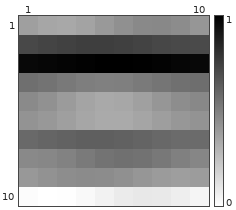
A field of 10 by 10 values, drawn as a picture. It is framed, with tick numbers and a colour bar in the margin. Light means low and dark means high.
Streaks run across, left to right. On average the colour sits 50% of the way up the scale. Horizontal stripes repeat 2 times down the table.
